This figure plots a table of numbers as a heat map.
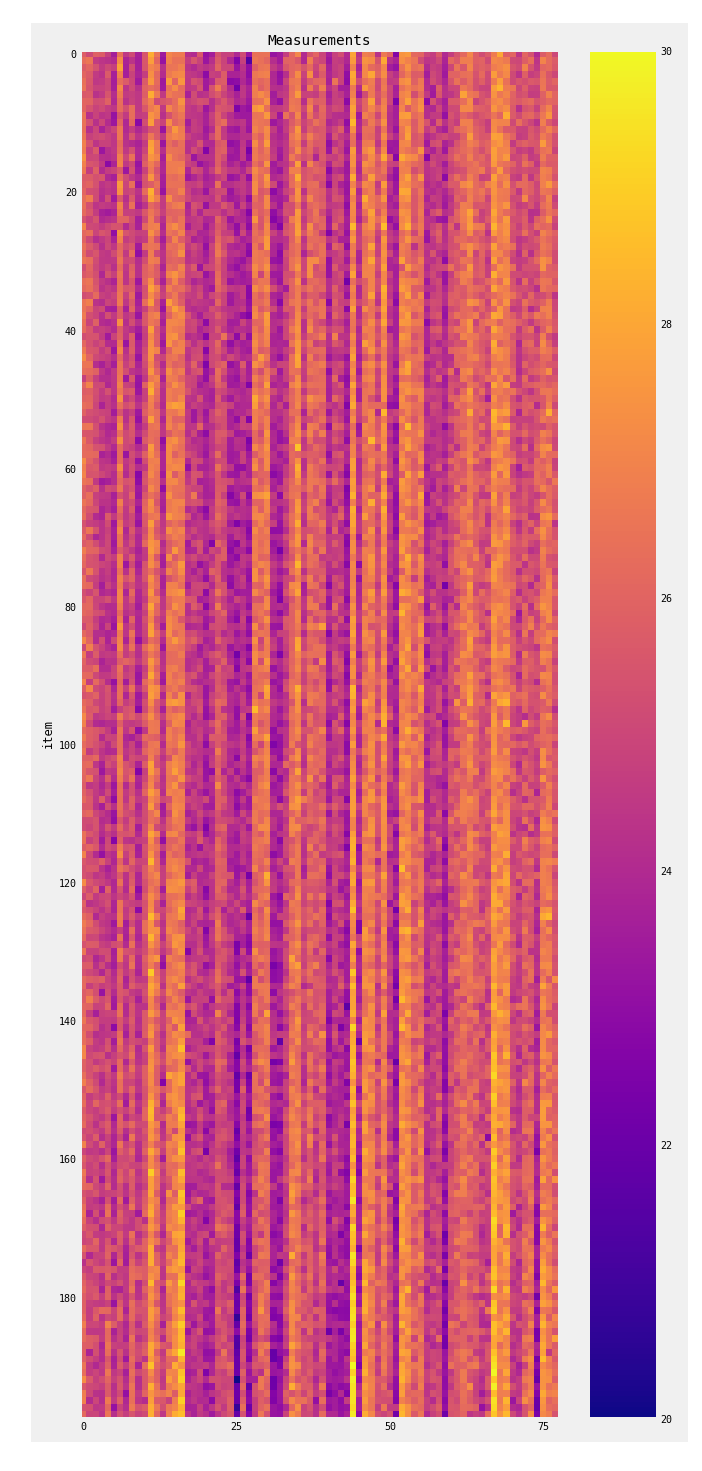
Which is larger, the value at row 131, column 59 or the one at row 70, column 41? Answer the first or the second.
the second
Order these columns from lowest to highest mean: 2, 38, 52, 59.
59, 2, 38, 52
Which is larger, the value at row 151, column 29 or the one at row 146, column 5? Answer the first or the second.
the first
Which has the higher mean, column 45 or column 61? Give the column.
61
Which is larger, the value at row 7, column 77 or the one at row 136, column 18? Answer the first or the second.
the first
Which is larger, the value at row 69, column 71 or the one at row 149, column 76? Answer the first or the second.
the second
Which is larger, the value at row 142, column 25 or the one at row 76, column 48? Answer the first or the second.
the second
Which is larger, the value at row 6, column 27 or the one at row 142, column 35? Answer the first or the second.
the second
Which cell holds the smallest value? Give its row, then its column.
192, 25
